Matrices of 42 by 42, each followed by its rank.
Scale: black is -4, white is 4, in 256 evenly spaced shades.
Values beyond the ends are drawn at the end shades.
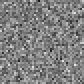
full rank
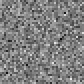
full rank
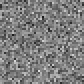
full rank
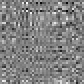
five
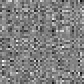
five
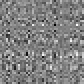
five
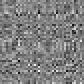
five
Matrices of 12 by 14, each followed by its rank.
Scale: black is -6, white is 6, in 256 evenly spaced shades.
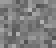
full rank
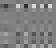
one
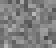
full rank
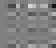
one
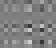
one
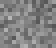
full rank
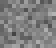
full rank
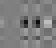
one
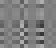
one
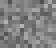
full rank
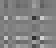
one
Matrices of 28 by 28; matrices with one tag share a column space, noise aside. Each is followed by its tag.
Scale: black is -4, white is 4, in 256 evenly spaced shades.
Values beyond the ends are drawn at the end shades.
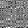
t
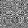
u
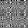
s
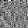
s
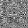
u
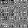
s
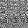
u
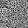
t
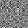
t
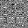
u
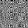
s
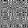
s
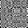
t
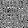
t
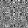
s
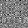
u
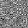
u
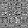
u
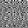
s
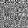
s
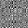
t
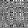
s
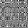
s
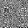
t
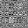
u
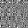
s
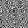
t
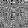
s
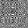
u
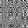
s
